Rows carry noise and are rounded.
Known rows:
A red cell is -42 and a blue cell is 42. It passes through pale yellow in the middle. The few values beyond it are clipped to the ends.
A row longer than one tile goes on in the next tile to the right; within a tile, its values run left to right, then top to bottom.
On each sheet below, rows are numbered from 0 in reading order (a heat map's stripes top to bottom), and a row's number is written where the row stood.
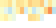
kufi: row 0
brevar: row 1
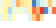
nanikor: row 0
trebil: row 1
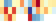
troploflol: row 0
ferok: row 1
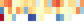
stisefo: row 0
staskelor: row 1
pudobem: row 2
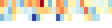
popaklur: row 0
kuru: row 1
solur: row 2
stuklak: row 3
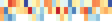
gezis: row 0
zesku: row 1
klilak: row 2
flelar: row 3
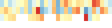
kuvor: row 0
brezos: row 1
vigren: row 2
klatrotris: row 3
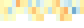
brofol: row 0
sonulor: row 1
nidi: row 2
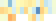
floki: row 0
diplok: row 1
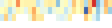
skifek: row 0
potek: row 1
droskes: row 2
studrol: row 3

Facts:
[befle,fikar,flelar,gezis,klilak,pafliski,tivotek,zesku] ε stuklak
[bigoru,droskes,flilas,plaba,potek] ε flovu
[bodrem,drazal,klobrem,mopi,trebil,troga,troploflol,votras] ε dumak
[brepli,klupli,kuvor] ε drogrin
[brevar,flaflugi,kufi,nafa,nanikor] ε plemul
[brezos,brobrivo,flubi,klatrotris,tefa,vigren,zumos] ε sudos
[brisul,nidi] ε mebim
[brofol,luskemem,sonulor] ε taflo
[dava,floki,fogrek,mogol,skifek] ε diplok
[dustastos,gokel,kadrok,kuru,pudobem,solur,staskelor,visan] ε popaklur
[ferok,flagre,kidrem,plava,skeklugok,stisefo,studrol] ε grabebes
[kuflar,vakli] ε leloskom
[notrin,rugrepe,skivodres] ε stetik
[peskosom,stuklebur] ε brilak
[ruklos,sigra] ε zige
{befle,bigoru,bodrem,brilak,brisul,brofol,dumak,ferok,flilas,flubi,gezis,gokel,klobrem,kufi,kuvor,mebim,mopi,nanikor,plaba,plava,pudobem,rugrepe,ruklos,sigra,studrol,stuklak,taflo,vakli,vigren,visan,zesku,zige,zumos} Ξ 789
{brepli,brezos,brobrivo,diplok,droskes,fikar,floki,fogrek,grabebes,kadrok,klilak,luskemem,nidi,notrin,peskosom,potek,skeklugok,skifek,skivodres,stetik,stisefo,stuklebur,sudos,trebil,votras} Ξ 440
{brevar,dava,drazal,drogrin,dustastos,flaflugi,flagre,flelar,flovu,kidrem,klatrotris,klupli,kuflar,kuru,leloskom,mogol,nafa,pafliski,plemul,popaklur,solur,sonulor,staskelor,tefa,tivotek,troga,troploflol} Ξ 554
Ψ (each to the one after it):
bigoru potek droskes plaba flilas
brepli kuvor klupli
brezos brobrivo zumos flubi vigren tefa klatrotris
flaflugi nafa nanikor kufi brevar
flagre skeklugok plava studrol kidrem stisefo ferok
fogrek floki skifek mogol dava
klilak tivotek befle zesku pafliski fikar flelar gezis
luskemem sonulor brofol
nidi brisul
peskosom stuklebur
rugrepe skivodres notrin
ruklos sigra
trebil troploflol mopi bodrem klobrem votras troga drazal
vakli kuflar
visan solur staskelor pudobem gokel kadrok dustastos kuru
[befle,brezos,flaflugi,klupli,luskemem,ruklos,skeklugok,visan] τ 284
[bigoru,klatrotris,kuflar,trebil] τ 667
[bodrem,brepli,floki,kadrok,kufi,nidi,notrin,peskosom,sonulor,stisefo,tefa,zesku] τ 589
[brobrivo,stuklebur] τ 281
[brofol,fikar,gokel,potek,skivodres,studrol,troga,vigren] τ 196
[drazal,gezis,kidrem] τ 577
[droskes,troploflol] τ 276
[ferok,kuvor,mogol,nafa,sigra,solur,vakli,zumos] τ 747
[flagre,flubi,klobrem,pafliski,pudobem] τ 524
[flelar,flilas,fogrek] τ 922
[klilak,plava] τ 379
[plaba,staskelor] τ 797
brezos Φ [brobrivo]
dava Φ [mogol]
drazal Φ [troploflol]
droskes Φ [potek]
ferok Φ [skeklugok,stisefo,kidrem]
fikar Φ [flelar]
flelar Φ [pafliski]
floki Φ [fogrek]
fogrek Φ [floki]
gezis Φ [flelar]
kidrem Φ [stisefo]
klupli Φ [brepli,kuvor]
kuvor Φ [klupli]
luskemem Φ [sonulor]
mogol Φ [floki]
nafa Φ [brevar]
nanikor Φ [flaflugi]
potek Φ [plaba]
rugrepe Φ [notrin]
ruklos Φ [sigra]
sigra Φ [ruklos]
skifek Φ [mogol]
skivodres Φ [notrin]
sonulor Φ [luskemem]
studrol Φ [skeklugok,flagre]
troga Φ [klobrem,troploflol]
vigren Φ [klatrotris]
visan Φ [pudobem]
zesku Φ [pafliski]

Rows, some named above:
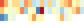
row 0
pudobem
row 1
dumak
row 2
dava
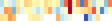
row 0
brobrivo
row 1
plaba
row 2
drazal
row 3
visan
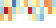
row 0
skeklugok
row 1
zesku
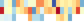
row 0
befle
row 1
flelar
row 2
pafliski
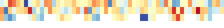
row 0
gezis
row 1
zesku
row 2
mogol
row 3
fikar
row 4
notrin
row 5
staskelor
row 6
troploflol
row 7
tivotek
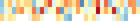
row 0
flubi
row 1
mopi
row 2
fikar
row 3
votras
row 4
zesku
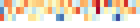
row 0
kidrem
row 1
flilas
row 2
gokel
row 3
troga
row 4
kadrok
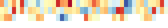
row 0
klobrem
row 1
floki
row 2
dustastos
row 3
tefa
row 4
flagre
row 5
bodrem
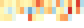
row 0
plaba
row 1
tefa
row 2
klobrem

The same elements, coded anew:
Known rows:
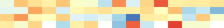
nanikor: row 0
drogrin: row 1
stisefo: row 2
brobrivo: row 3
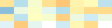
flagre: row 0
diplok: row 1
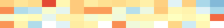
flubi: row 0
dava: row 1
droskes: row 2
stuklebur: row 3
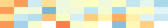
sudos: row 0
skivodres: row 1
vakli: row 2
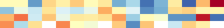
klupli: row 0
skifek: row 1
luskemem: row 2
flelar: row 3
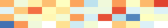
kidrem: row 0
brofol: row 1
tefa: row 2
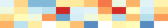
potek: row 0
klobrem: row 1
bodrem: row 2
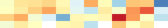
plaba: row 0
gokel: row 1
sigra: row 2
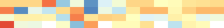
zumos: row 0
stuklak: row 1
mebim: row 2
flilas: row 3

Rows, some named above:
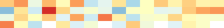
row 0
mogol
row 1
brofol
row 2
flagre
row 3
dava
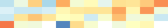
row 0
solur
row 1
brevar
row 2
vigren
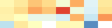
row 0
flilas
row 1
bodrem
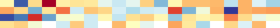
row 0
gezis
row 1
dumak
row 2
solur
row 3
mopi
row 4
fogrek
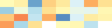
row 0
klupli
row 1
kadrok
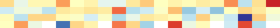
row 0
skeklugok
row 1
brevar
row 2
troploflol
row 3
brobrivo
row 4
ferok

